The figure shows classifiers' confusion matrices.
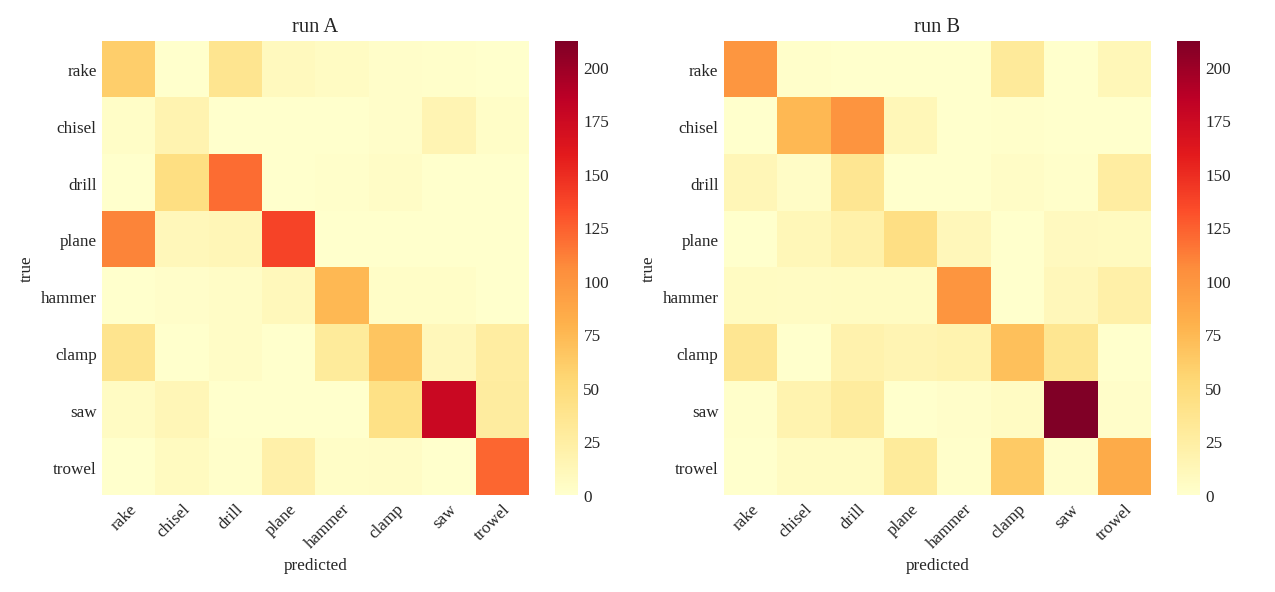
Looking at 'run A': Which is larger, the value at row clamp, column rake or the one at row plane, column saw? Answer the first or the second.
the first
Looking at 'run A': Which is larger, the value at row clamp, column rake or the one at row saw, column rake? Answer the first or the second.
the first
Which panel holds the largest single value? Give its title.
run B
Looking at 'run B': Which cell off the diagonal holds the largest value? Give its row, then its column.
chisel, drill
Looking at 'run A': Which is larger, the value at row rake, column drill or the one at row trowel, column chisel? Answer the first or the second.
the first
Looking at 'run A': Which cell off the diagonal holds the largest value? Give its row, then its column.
plane, rake
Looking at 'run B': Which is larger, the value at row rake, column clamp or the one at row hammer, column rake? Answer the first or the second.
the first
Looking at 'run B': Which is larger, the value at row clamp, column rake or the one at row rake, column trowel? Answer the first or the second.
the first
